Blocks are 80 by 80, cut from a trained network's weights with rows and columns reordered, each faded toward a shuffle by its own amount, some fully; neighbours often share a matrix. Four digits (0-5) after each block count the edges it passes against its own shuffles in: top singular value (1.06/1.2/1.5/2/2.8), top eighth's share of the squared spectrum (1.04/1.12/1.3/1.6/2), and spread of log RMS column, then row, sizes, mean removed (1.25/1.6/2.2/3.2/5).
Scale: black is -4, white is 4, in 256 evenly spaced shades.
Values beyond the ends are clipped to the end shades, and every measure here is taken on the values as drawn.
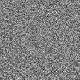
3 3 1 1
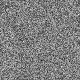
0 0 0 0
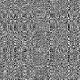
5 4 3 3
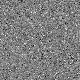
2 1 0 0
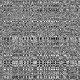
5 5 2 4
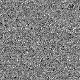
3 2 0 1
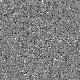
2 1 1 0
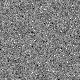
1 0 0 0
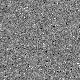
0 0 0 0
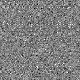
4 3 1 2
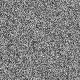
0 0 0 0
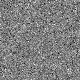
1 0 0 0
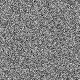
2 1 0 0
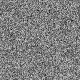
0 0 0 0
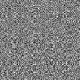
4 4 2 2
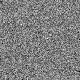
2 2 0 0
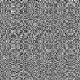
5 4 3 2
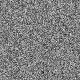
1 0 0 0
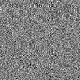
3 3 1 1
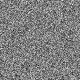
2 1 0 0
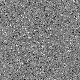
0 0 0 0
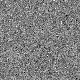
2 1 0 0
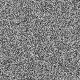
2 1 0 0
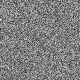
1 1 0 0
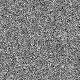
2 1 0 0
